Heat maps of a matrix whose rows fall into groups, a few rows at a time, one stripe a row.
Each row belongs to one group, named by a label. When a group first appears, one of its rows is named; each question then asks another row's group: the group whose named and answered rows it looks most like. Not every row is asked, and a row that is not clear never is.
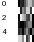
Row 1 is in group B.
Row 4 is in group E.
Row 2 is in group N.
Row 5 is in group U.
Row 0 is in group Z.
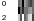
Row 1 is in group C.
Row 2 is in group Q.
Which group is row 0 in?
E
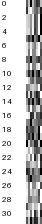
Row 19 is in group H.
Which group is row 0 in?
E
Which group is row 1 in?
N
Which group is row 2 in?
U
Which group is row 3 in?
U
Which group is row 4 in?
U
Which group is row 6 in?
Q
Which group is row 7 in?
Q
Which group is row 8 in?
E
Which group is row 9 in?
Q
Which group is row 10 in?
H
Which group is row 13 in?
E
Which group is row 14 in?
H
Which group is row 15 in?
Q
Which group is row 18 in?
H
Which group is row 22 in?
U
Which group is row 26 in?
Q
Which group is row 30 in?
U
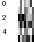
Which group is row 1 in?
Q
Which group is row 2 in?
Z
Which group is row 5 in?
N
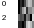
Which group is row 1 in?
C
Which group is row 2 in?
H
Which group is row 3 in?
Z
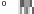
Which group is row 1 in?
Q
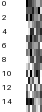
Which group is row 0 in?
Z
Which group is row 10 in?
E
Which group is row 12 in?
U
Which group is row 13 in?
N
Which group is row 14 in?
Z
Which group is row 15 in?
Q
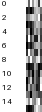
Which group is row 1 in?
Z
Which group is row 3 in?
Z
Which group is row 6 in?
Z
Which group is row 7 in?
N
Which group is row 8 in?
Q
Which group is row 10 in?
H
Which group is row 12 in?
E
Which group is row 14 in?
Q
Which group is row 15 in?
Z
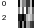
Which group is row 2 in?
Z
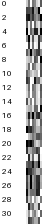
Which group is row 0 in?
Q
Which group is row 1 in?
H
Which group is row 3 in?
U
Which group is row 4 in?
N
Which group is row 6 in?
B
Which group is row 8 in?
U
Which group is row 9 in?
Q
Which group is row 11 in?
C
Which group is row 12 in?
Q
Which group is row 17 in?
Q
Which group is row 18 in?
Z
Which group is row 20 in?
Z
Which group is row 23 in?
H
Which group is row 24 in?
Z
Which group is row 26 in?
E
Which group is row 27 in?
E
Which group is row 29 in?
B
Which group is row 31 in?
B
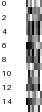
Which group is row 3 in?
H
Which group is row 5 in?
B
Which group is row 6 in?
Z
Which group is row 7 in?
H
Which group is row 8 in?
H
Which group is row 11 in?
B
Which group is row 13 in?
Q
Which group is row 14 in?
Z
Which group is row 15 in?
B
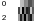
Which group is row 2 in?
H
